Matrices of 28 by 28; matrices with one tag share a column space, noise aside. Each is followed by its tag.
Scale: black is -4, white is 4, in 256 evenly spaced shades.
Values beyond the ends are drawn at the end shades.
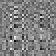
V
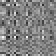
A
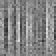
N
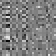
V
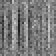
N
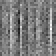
N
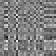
V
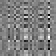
V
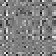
A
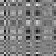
A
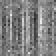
N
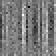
N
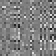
V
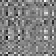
A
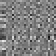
V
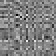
V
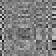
V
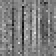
N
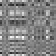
A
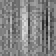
N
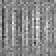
N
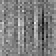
N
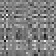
V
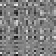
A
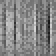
N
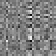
V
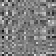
A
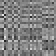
V
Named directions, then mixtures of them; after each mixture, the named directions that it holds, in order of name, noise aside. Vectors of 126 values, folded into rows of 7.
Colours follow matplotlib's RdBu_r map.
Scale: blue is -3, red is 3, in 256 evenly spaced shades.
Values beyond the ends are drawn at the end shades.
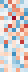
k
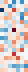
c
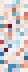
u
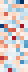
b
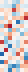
u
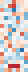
c, u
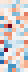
u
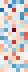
c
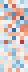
k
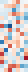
u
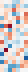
u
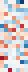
b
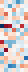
b, u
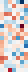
b, k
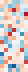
c, u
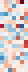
b, k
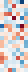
b, k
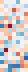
u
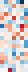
b, k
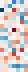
c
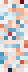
b, u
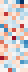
b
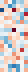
c, u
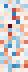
k, u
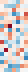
u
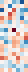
b, c
